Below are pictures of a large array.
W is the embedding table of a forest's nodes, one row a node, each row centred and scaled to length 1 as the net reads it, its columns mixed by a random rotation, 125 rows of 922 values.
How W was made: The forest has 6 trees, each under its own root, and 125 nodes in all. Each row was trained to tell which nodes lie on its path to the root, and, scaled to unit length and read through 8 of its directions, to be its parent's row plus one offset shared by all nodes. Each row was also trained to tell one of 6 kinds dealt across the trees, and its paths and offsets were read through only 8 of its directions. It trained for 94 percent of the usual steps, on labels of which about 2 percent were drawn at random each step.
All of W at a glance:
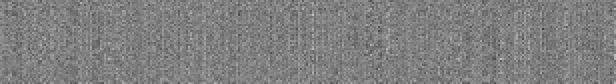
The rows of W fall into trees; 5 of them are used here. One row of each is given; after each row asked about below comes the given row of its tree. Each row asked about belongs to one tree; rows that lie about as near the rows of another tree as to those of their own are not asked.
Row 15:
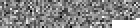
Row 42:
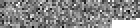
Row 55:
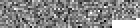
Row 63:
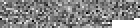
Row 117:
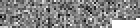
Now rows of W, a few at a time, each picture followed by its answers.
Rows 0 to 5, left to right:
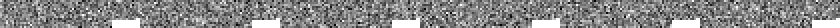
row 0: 15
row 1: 117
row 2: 55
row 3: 63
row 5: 15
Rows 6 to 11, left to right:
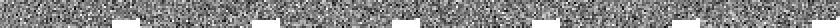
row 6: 63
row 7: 117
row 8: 42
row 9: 55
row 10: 42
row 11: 117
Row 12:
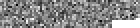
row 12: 117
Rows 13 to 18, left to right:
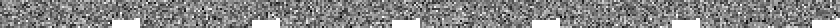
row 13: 42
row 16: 15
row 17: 117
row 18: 63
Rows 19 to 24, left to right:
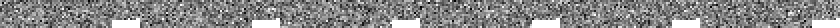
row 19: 15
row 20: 63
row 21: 63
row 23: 63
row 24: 55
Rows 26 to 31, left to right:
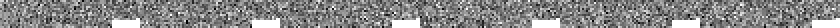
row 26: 63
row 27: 15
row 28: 55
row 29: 42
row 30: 63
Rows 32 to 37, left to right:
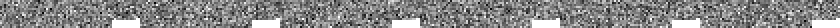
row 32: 42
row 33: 42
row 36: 117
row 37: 117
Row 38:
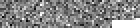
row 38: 15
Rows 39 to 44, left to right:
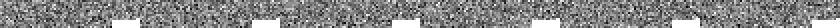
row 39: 55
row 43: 63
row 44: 15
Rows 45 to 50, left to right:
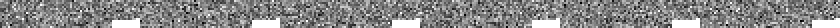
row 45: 63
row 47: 42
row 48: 55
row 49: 63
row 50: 15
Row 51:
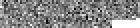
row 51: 15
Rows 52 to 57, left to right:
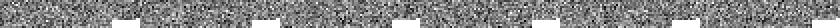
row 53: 15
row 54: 42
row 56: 63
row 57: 63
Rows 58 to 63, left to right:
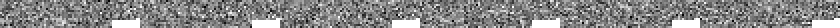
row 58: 117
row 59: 15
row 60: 42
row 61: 63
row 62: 42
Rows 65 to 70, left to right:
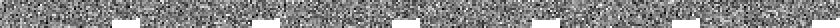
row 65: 63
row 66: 42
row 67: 42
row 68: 42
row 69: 42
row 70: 63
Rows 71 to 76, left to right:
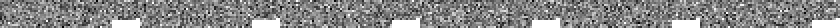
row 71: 63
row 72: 42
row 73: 42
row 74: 63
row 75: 117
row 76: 63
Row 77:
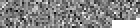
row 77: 117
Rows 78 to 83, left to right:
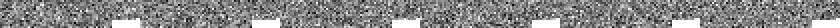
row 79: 117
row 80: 42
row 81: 42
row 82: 42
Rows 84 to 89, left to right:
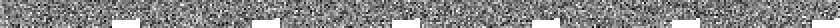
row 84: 117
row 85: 63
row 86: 15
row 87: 63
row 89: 63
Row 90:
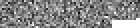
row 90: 15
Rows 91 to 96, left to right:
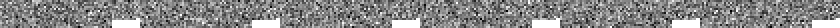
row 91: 55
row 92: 117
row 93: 117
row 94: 42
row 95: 42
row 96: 15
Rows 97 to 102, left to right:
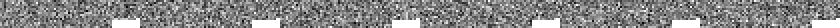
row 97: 42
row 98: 15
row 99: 55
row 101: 63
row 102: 117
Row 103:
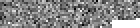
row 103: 63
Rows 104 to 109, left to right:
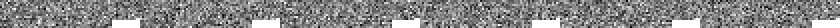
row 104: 42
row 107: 117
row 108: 63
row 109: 15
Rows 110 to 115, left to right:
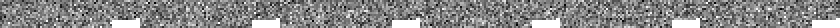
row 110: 63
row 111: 42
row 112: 63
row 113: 117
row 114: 42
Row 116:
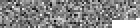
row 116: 55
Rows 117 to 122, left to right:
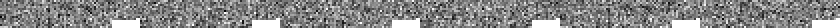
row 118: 42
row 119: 42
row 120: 42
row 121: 117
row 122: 117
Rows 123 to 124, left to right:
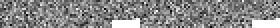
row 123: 63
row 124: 15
